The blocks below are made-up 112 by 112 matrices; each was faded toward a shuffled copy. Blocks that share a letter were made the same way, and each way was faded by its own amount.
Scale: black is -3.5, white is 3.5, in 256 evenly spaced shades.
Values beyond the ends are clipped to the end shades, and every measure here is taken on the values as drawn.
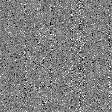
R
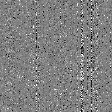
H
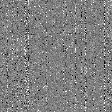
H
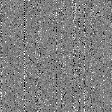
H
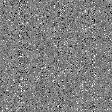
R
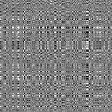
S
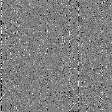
H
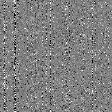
H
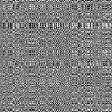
S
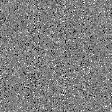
R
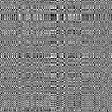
S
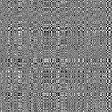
S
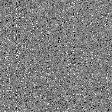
R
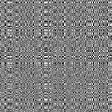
S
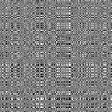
S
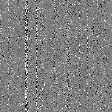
H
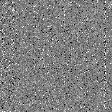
R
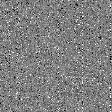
R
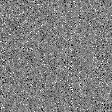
R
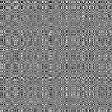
S
